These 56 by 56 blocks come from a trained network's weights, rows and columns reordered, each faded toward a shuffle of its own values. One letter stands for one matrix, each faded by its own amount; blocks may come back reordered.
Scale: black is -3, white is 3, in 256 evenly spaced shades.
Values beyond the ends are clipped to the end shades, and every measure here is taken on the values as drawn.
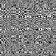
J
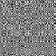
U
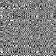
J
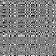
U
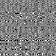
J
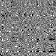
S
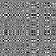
U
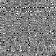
S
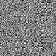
S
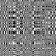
U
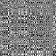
U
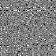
S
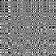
U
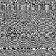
J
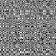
J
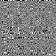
J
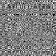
J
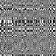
U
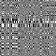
U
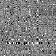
S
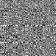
S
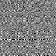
J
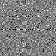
S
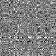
S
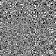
S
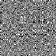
S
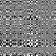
U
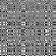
U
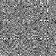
S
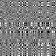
U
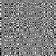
U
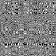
J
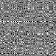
J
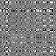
U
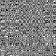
J
